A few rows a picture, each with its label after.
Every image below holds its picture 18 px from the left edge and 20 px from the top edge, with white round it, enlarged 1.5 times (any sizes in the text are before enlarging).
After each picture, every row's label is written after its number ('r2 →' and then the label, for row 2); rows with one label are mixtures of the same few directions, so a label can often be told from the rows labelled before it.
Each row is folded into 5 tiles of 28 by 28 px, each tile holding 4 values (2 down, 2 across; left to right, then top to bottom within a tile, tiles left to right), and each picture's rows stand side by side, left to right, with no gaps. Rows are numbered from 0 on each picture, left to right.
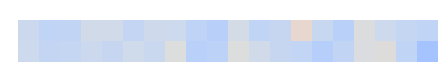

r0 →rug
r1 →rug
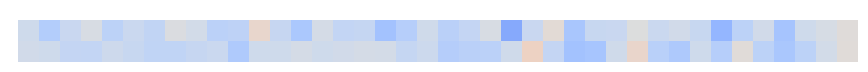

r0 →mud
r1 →mud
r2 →rug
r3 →rug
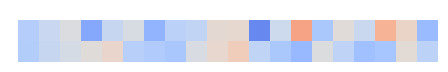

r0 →rug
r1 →mud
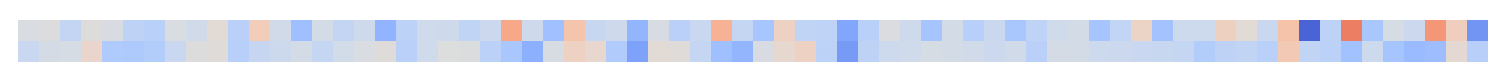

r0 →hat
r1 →mud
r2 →rug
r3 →rug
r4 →mud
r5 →mud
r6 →mud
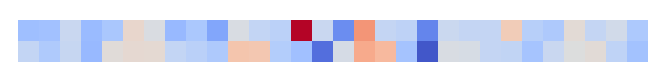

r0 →hat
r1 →rug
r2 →rug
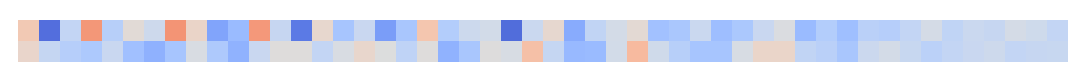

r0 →mud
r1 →mud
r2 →rug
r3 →hat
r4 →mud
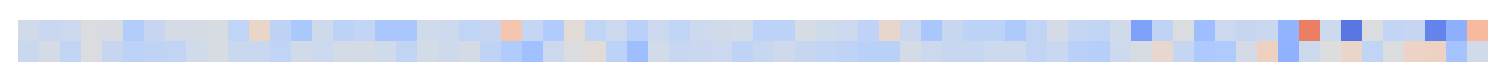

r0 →hat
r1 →mud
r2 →rug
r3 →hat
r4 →mud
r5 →rug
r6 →mud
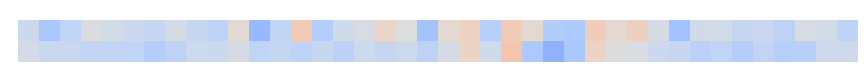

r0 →mud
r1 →mud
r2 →hat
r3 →mud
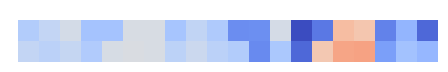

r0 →hat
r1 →hat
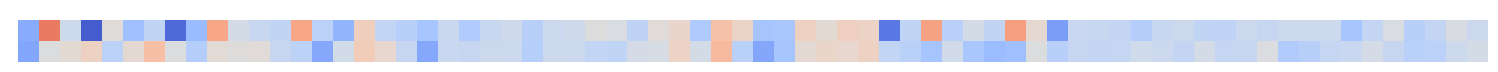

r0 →mud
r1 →rug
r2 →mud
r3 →hat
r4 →mud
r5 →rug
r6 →rug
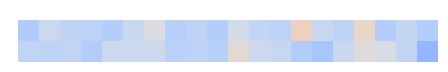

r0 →hat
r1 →rug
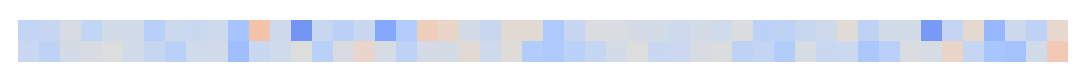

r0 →rug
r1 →mud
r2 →hat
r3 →hat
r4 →rug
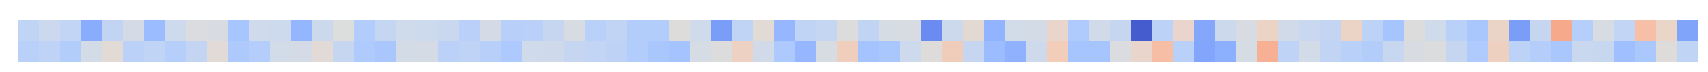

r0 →rug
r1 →rug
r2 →hat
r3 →rug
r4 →rug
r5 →rug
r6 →rug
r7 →mud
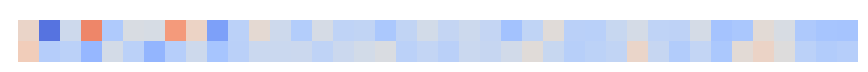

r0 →mud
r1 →mud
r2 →rug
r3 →hat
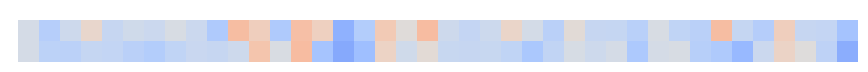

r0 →mud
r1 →hat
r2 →rug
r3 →rug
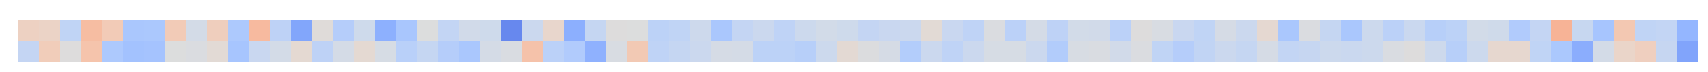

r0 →hat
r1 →mud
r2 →rug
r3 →rug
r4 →rug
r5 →hat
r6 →mud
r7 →rug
